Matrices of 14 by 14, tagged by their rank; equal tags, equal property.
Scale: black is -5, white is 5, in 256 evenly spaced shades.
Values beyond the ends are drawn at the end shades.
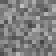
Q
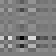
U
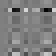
U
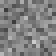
Q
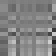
U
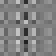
U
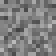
Q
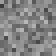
Q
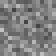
Q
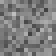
Q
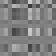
U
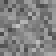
Q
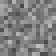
Q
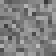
Q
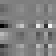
U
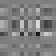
U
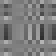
U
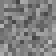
Q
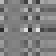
U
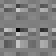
U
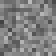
Q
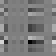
U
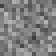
Q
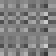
U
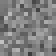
Q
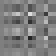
U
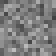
Q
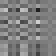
U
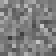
Q
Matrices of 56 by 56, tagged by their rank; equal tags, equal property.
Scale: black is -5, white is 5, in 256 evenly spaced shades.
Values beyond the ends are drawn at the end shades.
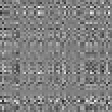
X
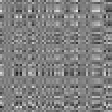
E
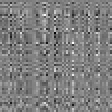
X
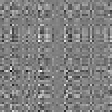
X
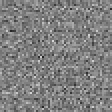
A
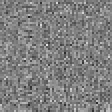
A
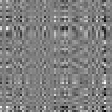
E
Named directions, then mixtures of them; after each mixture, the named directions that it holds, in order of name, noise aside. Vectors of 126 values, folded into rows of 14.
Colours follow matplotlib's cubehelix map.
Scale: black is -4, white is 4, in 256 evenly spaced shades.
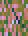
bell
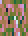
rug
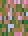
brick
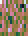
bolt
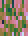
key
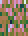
bolt, brick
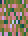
bell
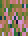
bell, brick, rug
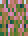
bolt, brick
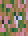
brick, key, rug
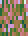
bolt, brick, key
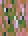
key, rug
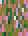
bolt, key, rug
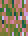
key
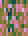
brick, key, rug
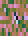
bell, key, rug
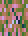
bell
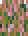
bolt, brick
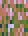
bolt, brick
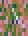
bell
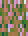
bolt, brick, key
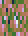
key, rug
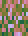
brick, rug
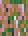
rug
